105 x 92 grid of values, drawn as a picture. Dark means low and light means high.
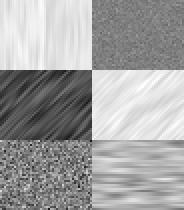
The table splits into 3 rows of 2 panels. Panel 1,1: very high, streaked downward, faint in contrast. Panel 1,2: middling, fine-grained, faint in contrast. Panel 2,1: low, slanting up to the right. Panel 2,2: very high, slanting up to the right, faint in contrast. Panel 3,1: middling, fine-grained, strong in contrast. Panel 3,2: high, streaked across.
